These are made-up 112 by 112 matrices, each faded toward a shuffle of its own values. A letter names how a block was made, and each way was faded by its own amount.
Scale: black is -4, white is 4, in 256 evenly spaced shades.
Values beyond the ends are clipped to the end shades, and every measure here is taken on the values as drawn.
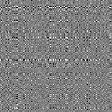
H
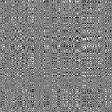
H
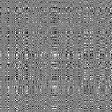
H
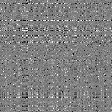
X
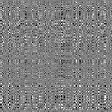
H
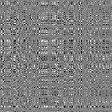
H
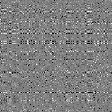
X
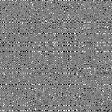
X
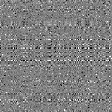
X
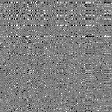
X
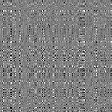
H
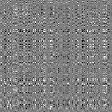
H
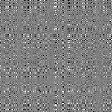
H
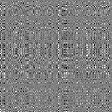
H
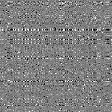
X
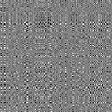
H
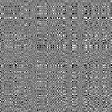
H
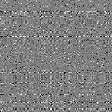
X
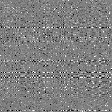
X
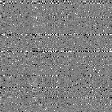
X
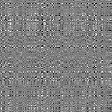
H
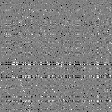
X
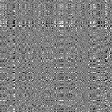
H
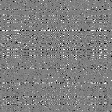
X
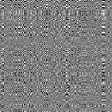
H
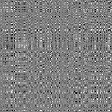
H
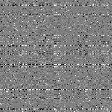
X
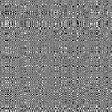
H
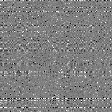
X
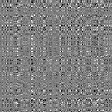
H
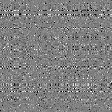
X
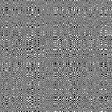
H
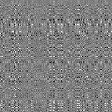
H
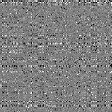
X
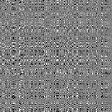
H
